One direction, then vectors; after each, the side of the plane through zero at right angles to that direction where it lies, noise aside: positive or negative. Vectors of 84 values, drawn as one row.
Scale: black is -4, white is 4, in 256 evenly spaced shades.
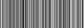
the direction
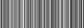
negative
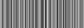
positive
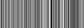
negative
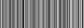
positive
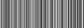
negative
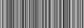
positive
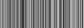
positive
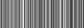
negative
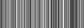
negative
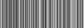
positive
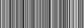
positive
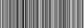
positive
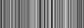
negative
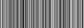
positive
